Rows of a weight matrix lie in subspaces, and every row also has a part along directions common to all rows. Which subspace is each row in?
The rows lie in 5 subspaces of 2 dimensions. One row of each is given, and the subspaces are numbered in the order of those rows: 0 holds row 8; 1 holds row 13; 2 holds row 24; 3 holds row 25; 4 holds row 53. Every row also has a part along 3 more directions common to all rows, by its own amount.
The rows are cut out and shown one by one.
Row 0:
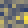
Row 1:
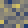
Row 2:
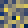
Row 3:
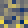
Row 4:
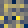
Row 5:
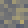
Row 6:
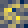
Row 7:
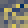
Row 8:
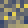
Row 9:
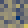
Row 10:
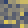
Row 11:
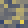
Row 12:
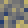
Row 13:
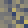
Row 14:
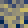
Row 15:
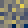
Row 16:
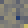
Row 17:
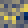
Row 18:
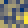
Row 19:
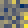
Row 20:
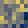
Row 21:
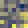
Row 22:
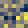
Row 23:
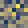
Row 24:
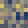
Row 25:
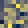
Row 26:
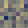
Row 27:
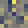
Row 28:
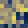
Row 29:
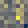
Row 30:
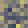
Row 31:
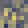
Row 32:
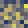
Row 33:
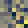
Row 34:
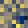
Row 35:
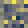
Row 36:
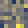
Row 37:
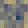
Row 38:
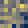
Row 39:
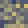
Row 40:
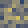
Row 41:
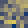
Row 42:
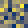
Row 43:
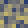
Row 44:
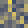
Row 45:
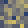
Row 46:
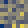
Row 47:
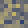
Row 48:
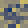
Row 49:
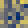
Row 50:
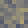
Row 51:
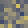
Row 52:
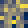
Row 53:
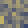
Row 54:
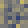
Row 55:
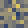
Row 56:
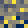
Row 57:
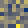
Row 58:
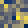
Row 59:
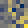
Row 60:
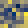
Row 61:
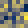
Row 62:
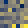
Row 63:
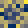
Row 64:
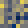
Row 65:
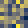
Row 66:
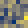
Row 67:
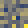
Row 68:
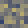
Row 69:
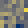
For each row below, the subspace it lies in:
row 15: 3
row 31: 0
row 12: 0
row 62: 3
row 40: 2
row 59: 1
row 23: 2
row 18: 0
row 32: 1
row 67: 3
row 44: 1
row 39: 0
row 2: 3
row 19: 3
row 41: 3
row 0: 0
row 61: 1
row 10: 3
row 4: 1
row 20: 4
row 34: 4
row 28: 2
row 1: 2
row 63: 1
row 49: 2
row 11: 4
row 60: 2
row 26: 1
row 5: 4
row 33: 1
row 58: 4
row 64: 2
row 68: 4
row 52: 3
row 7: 0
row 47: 4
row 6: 2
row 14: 4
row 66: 0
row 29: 4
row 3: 4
